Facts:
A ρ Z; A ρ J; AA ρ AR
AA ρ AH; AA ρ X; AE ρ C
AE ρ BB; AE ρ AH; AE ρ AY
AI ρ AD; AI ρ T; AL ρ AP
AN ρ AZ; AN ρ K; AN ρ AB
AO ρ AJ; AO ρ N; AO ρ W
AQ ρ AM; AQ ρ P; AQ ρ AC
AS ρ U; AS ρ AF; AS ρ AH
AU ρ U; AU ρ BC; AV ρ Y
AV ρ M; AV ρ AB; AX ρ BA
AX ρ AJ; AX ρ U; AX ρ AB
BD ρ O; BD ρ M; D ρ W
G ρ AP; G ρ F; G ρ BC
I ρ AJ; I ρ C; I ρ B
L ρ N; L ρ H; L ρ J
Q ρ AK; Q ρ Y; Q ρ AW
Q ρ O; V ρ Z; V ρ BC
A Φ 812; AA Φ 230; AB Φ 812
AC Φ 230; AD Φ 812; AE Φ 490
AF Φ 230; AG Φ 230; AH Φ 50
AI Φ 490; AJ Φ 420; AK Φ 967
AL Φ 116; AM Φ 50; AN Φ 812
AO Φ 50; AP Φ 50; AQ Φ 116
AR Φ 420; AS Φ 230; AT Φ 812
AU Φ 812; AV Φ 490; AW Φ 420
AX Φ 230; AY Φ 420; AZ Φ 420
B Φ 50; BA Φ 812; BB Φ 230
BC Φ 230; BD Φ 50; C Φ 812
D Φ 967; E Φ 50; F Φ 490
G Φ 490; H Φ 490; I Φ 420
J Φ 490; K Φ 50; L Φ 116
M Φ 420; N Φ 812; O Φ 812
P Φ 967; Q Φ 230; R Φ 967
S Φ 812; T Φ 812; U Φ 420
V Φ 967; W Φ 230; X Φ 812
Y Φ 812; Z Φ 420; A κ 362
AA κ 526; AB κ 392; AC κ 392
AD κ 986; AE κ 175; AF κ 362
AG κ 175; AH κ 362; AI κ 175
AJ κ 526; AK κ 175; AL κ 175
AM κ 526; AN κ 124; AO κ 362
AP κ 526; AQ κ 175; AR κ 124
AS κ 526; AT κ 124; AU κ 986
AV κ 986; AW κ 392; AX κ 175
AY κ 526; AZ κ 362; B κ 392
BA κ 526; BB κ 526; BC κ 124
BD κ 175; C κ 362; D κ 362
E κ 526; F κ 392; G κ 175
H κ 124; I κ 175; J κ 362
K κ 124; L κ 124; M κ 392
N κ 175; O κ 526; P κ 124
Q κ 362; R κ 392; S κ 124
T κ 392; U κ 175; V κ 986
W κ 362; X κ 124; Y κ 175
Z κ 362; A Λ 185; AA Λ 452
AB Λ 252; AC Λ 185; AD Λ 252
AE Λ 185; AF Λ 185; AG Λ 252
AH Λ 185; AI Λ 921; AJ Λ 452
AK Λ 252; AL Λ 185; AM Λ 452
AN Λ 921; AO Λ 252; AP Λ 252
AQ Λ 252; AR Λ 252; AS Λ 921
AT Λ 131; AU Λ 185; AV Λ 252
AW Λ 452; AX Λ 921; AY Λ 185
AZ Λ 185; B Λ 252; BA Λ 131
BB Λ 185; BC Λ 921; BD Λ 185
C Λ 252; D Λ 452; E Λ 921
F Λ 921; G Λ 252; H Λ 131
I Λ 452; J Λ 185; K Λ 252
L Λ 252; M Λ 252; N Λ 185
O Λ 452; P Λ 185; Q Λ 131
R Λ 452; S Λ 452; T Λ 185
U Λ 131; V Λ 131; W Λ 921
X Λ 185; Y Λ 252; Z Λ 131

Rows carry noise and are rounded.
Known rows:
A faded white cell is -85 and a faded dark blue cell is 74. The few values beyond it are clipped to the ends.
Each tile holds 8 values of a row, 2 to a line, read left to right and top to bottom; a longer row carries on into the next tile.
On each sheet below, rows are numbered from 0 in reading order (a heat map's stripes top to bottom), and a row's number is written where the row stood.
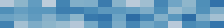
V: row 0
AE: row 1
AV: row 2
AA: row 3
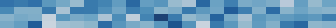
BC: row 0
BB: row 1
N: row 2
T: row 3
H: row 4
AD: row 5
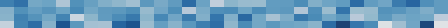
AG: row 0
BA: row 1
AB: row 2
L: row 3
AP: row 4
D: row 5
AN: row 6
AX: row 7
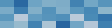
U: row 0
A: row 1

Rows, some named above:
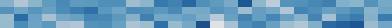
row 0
AP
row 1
BD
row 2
J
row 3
AX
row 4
AQ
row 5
AF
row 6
AB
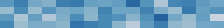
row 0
Z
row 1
AR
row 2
AL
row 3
Q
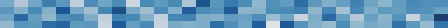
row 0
AM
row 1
F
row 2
F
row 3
AC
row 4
AI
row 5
AT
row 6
Z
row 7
X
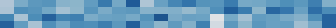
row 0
AU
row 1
AJ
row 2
Y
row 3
W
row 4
H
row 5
P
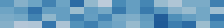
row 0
AH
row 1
AQ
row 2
P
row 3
O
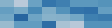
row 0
AM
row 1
BD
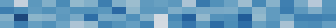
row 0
B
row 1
J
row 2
E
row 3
AW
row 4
M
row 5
G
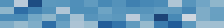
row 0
AC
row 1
AZ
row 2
X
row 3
BA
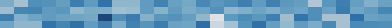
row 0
AY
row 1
S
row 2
AJ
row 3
AS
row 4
I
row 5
AO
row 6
K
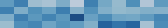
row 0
AK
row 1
R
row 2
C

